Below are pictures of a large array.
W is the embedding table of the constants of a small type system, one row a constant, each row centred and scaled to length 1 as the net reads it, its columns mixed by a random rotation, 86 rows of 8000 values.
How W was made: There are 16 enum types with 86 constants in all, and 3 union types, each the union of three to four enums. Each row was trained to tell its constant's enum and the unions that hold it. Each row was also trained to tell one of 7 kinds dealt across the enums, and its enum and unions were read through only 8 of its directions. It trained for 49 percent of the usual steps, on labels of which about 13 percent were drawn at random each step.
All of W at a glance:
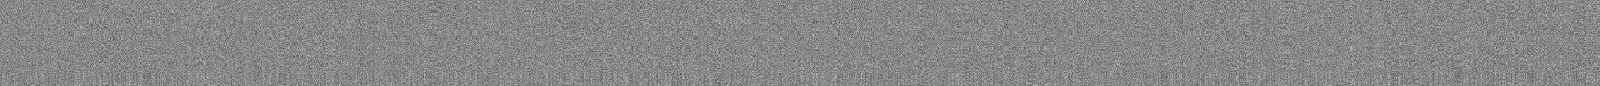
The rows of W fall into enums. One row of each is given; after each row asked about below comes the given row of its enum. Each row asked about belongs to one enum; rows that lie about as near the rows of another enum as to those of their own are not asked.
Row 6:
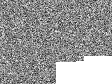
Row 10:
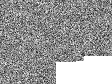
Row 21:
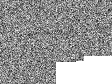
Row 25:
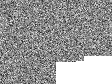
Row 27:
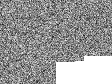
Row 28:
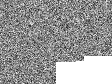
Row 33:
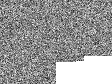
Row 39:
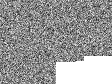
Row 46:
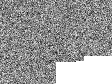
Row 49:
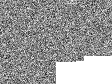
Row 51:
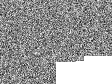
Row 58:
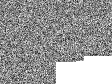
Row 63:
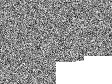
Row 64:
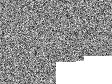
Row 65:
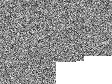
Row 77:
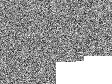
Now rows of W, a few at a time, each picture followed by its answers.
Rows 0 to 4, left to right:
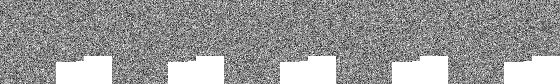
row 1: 28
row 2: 28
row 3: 46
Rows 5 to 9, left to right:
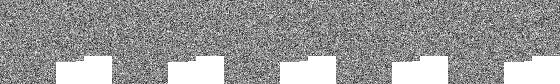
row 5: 25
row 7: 28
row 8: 6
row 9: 6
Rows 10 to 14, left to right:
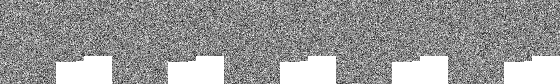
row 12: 77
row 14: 27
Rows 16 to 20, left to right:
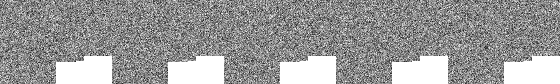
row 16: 46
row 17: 51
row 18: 28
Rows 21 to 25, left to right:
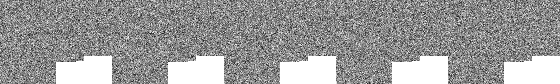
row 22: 27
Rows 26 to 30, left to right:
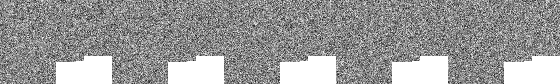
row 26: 64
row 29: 46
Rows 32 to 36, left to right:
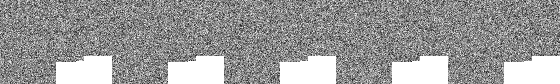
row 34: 77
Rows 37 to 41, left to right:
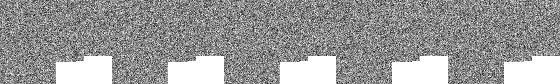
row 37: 6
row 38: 39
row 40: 46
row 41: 51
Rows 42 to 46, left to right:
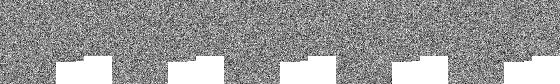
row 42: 64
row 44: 64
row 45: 51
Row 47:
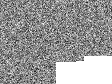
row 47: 6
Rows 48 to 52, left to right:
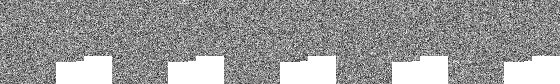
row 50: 21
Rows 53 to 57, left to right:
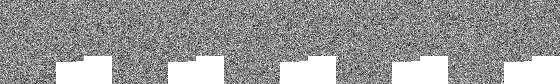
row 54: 77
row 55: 28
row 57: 65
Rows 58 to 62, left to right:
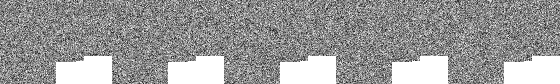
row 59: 6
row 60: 33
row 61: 33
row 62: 27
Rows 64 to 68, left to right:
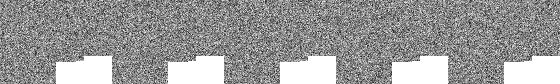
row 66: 51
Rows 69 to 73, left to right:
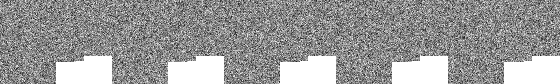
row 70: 39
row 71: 33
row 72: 27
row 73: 77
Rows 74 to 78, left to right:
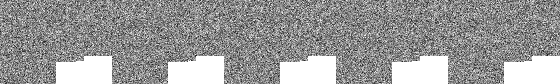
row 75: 33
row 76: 77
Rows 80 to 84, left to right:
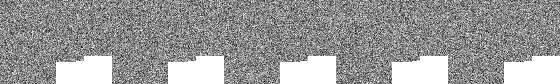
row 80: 33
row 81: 51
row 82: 46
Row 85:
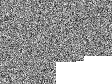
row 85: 65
